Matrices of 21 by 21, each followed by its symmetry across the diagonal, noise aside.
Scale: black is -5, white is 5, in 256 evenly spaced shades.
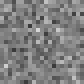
neither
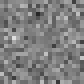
antisymmetric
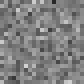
neither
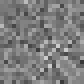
symmetric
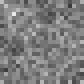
symmetric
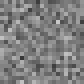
antisymmetric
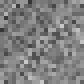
symmetric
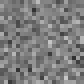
neither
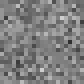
antisymmetric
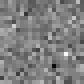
antisymmetric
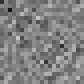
symmetric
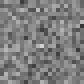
neither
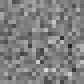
antisymmetric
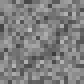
symmetric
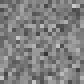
neither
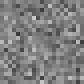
antisymmetric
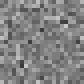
symmetric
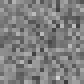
neither
